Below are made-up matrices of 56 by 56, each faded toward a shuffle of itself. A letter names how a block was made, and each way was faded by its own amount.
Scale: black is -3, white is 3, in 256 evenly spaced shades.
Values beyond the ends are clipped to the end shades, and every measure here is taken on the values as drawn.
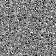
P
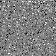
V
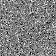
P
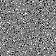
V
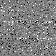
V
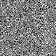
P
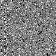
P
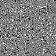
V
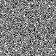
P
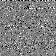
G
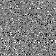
G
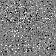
V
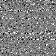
G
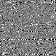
G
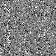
P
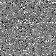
V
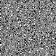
P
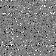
V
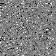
V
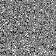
P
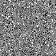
P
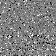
V
